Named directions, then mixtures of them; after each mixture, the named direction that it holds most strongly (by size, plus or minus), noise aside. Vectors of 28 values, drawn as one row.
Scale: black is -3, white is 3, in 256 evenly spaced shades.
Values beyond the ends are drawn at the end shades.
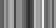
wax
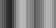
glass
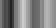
glass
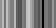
wax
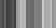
glass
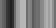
glass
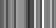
wax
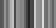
wax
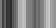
glass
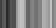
glass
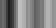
glass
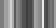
wax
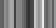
wax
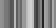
wax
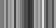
wax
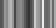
wax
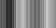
glass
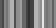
wax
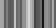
wax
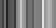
glass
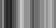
glass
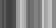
glass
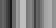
glass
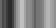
glass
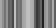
wax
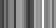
wax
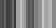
glass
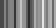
wax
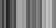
glass
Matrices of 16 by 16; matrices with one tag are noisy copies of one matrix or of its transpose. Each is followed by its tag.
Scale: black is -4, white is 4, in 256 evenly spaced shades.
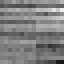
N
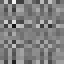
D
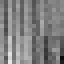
N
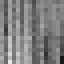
N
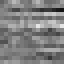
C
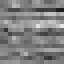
C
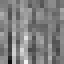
C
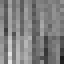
N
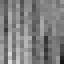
N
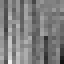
N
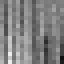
N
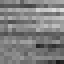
N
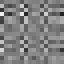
D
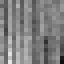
N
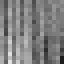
N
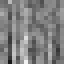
C
